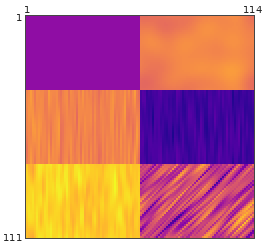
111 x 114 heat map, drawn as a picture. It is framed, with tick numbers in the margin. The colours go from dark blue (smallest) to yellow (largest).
It is made of 3 by 2 panels. Panel 1,1: low, flat. Panel 1,2: high, smooth, faint in contrast. Panel 2,1: high, streaked downward, faint in contrast. Panel 2,2: very low, streaked downward, faint in contrast. Panel 3,1: very high, streaked downward, faint in contrast. Panel 3,2: middling, slanting up to the right, strong in contrast.
